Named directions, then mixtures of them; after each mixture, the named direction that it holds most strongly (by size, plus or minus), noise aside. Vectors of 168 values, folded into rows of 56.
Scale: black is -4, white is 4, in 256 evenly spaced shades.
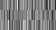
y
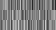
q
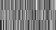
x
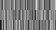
x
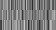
q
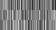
q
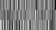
x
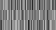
q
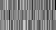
y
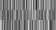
x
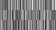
q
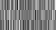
y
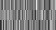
x
